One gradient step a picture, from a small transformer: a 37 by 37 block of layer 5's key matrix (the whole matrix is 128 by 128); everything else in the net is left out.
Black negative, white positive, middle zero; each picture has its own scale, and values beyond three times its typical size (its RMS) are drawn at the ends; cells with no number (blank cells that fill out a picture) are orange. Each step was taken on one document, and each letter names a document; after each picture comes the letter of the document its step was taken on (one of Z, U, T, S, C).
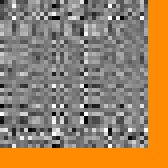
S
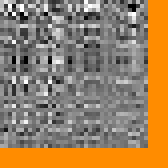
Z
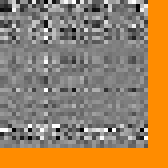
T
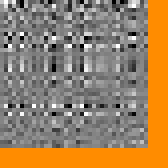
Z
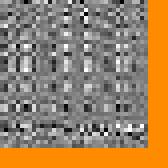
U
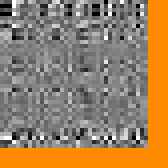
T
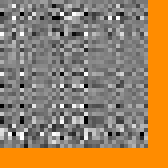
S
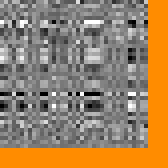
U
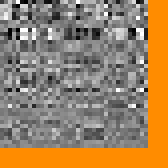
T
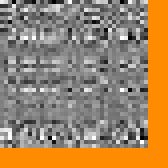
T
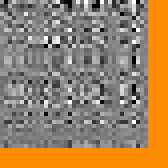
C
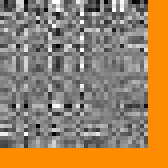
Z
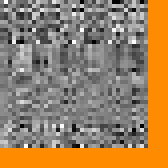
U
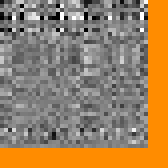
S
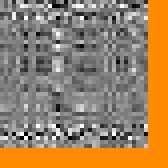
Z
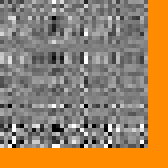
S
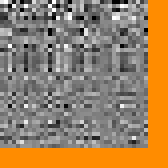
Z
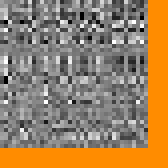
C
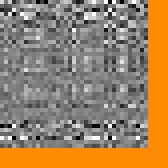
T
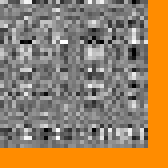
U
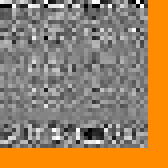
T
